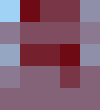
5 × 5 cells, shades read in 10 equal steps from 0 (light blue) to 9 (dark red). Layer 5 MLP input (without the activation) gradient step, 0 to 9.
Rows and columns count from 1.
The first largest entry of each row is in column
2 2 4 4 1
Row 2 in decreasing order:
6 6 6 4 4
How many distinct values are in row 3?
4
